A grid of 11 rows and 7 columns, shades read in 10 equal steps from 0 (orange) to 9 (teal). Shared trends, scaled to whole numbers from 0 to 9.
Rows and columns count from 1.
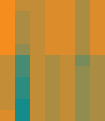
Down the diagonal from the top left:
0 3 2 1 1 5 3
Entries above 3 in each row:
0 0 0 0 1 2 2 2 2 2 2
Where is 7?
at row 6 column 2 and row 7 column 2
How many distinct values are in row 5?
5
